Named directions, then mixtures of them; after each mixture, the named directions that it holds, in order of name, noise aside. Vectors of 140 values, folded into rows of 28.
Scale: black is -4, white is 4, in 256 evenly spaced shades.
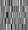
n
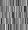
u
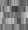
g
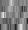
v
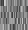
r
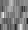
v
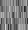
u, v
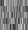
r, v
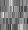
n, v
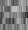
g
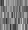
r, v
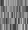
r, v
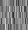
u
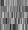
r, v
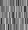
u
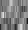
v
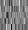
n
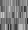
u, v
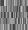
r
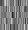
r, u
